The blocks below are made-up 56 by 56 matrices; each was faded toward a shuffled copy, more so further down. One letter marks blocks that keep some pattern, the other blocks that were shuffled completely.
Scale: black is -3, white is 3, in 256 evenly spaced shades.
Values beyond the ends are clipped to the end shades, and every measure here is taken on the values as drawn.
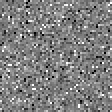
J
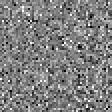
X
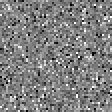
J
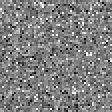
J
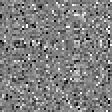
X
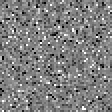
J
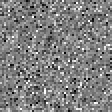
J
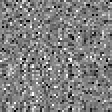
X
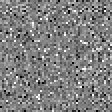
X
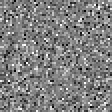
J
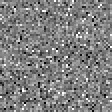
J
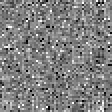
X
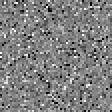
J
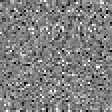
X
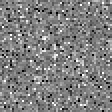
J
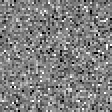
J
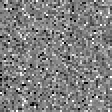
J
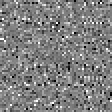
X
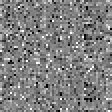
X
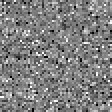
X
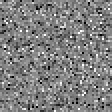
J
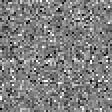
X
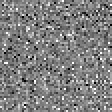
X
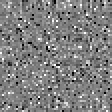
X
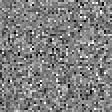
X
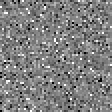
J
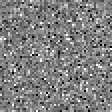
J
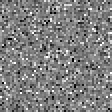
J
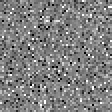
J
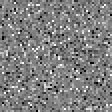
J
